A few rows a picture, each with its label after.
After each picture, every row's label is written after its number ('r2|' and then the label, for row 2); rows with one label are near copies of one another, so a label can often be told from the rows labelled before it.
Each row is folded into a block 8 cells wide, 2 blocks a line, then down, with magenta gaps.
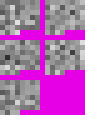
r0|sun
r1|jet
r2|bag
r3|jet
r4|sun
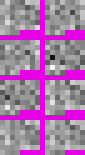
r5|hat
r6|jet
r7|jet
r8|bag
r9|bag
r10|hat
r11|hat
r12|hat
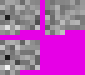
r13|bag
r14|sun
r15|bag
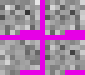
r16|jet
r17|jet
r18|hat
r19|jet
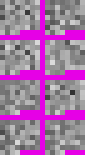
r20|jet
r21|sun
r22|jet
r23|hat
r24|sun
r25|jet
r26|sun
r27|sun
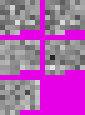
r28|sun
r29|sun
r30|hat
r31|bag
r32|jet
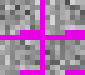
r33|jet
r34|hat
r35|hat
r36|sun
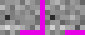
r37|bag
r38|bag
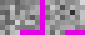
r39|sun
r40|jet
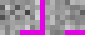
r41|jet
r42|hat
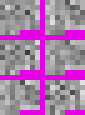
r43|jet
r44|hat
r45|jet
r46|hat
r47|hat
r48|jet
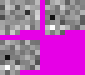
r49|jet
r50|bag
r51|bag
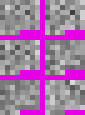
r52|jet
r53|jet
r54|jet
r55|sun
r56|sun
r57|hat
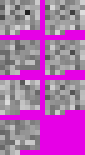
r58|jet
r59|jet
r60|sun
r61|jet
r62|hat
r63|jet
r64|sun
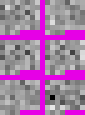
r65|jet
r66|hat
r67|jet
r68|jet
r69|hat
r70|bag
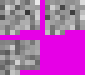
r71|jet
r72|jet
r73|sun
